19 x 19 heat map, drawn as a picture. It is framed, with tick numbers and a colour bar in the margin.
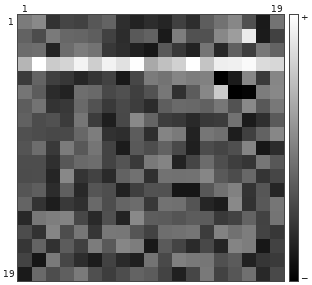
Ninth with the highest average: top right. Calmest part: middle left. Roughest part: top right. Odd lines: row 4. Odd patch: rougher, in the top right. Histogram: skewed, a long tail of high values.
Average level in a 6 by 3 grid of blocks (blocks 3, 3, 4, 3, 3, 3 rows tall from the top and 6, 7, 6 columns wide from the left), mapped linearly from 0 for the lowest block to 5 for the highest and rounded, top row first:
203
455
212
112
122
111
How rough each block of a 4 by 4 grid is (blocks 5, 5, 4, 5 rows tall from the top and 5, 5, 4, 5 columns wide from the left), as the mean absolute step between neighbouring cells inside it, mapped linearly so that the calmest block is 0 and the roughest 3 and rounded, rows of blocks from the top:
2 2 2 3
0 0 1 2
0 1 1 1
1 1 0 1
